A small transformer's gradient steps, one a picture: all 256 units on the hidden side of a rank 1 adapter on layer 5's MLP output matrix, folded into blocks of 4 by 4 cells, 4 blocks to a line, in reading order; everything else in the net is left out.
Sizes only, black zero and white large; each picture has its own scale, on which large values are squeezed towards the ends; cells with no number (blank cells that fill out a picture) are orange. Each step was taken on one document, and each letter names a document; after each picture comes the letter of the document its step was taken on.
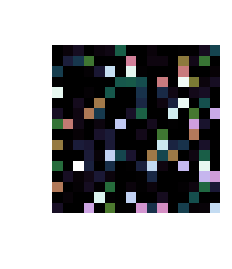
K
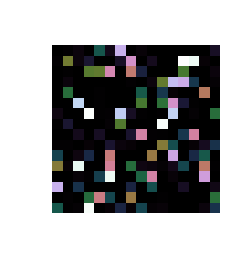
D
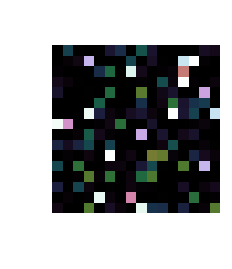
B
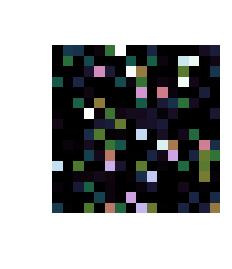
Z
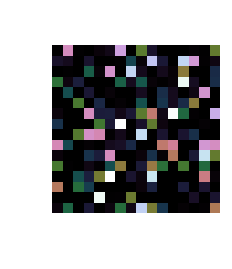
Z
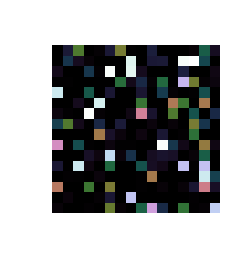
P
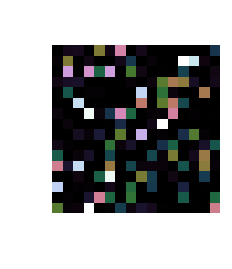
D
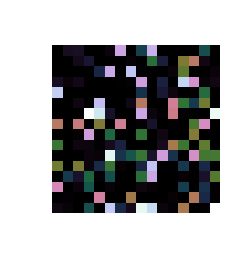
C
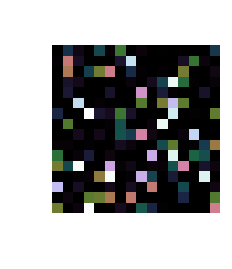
D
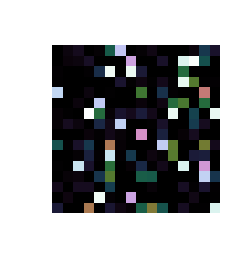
P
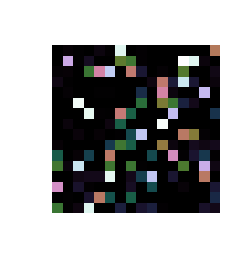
D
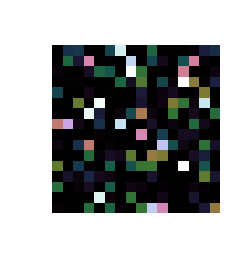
K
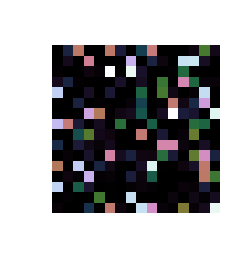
B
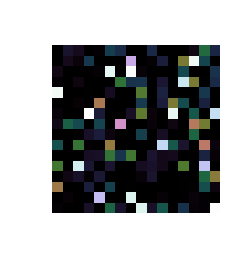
P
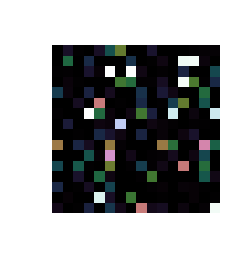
P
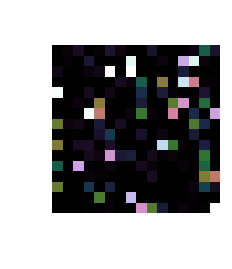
K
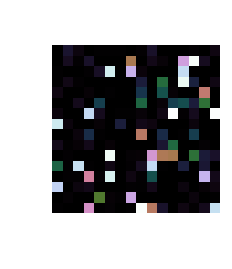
B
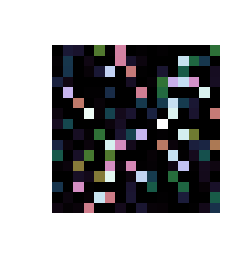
D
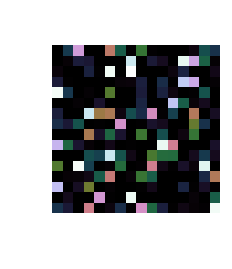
K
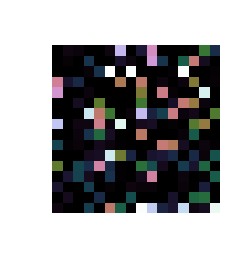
C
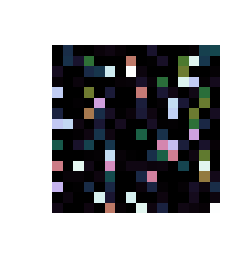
K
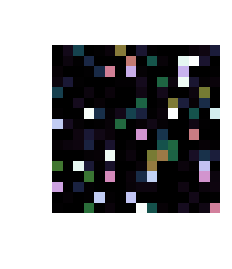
B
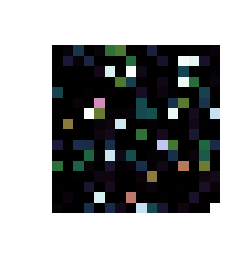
P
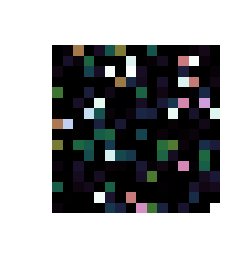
P
